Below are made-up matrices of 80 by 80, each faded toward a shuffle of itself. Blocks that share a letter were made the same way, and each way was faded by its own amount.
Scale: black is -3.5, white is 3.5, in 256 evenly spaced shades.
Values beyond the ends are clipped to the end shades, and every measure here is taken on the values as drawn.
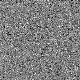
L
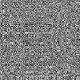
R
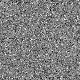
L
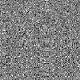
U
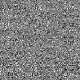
U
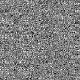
U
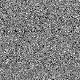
L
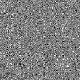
U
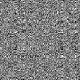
R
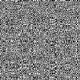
R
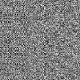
R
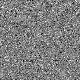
L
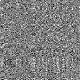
U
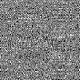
U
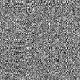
R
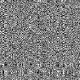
R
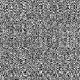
R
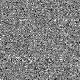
L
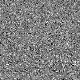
L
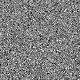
L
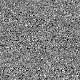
L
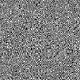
U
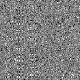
U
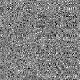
U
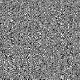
U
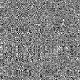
U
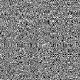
U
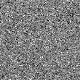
L
